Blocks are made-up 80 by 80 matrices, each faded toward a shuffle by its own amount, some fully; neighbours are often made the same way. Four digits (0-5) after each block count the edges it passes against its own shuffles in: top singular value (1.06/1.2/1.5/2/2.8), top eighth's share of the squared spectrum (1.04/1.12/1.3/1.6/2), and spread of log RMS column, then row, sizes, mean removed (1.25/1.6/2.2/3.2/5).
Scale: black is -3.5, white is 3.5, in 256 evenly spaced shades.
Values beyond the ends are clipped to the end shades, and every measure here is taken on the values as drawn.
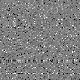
4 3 1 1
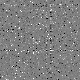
3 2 1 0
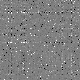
4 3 1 1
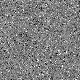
1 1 0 0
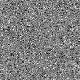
3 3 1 1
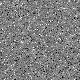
0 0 0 0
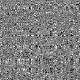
4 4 2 2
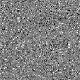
3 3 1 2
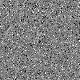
2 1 0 0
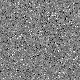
0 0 0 0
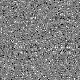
3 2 1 0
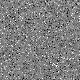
2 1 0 0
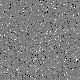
0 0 0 0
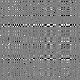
5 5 3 4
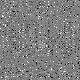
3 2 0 1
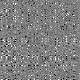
4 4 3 2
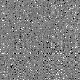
4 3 1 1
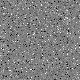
2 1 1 0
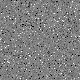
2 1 0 0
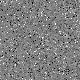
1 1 1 0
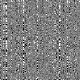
4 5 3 2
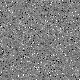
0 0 0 0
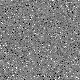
0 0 0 0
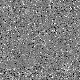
0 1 0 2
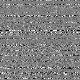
2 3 0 4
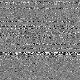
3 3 0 4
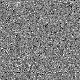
3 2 0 1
